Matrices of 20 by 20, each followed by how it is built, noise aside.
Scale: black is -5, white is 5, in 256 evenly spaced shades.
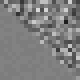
upper triangular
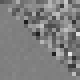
upper triangular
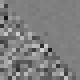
lower triangular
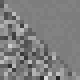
lower triangular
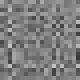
low rank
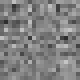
low rank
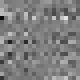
low rank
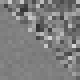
upper triangular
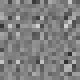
low rank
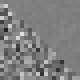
lower triangular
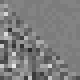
lower triangular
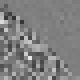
lower triangular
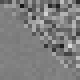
upper triangular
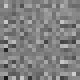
low rank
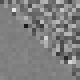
upper triangular
